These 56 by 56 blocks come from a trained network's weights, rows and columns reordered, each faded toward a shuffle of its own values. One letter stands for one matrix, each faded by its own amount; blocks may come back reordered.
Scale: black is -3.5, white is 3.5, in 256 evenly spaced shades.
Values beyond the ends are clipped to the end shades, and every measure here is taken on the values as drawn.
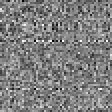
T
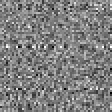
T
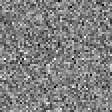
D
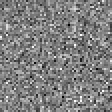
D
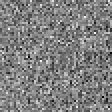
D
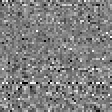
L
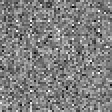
D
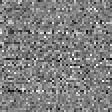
L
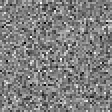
D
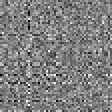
T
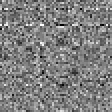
T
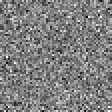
T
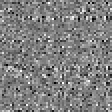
L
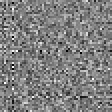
T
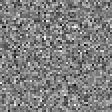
T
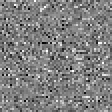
L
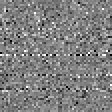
L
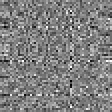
T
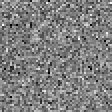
D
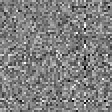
T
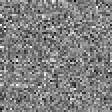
T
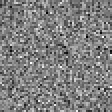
D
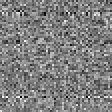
T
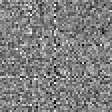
T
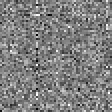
T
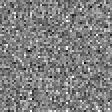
D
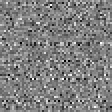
L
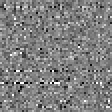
L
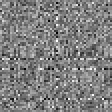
T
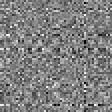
T
